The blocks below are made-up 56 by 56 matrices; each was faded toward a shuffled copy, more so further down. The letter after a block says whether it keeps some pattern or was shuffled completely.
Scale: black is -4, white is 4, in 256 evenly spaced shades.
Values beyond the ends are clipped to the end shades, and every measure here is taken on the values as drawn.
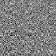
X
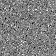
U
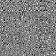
X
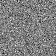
U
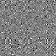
X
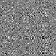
X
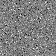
U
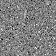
U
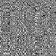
X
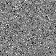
U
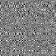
X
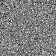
U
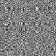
X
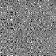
X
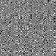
X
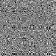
X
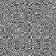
X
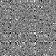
X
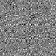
X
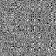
X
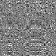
X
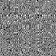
X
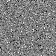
U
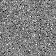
U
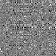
X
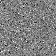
U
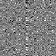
X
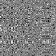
X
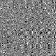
X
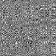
X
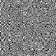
X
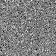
U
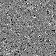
U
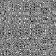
X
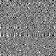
X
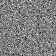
U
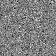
U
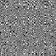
X
